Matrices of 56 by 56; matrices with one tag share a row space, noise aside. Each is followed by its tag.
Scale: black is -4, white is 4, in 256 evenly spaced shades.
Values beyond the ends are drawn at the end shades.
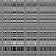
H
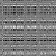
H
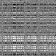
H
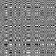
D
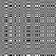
D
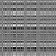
H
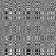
D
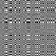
D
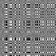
D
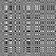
D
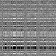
H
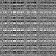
H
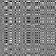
D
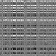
H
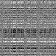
H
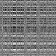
H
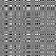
D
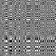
D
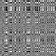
D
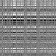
H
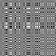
D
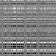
H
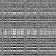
H
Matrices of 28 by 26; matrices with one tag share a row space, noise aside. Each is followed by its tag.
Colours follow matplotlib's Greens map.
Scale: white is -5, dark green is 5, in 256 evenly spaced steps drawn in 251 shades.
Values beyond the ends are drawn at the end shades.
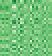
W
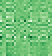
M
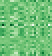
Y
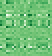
M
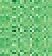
W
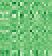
W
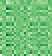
M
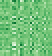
W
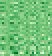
Y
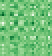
Y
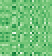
W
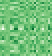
Y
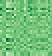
M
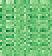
M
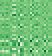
W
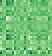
M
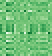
M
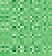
W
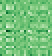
M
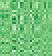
W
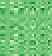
Y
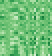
Y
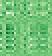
M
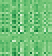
W
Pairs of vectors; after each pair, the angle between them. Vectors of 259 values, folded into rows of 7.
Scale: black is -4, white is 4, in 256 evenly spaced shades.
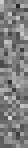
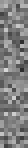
partly aligned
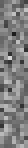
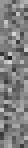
nearly opposite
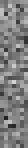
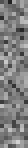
orthogonal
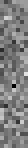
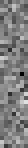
orthogonal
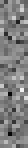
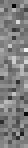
orthogonal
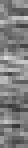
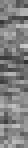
nearly opposite
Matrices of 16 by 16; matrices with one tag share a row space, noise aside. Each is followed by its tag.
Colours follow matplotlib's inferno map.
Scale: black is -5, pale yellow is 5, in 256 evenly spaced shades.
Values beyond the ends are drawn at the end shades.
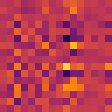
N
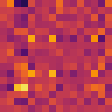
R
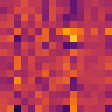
N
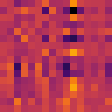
N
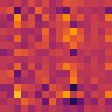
N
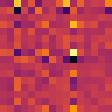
N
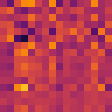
R
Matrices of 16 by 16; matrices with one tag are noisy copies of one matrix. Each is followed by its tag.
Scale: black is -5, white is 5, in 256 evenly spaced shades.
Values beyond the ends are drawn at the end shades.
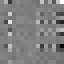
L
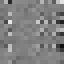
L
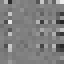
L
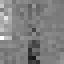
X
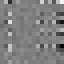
L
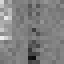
X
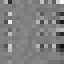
L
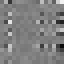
L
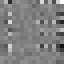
L
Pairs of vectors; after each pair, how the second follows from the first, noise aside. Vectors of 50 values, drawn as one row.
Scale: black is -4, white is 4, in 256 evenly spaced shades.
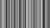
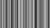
wrapped around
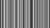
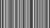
copied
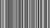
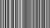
wrapped around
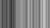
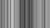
wrapped around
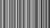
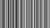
wrapped around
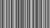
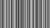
copied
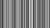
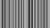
sign-scrambled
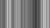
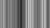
wrapped around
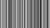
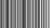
sign-scrambled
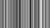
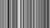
wrapped around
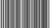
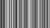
wrapped around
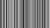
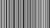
sign-scrambled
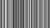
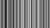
sign-scrambled
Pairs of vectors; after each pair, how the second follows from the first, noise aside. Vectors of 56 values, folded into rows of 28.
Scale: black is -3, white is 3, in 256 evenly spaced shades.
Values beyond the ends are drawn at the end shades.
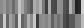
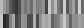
reversed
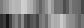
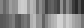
reversed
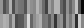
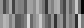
copied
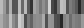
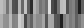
copied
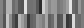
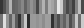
shuffled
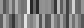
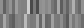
shrunk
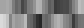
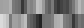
copied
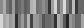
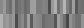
shrunk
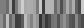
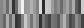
copied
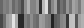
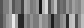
copied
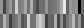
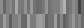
shrunk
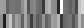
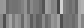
shrunk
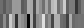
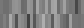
shrunk
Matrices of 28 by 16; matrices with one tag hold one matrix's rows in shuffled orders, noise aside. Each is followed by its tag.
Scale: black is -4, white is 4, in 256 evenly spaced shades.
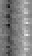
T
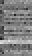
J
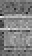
J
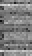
J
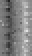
T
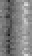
T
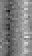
T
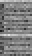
J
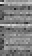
J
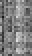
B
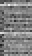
J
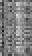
B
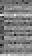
J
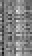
B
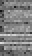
J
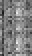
B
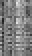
B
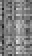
B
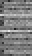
J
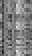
B
